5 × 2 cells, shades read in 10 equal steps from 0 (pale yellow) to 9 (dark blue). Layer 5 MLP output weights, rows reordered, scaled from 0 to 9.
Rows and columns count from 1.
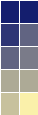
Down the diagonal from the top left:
9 6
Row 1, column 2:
9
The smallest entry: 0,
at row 5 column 2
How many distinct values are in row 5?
2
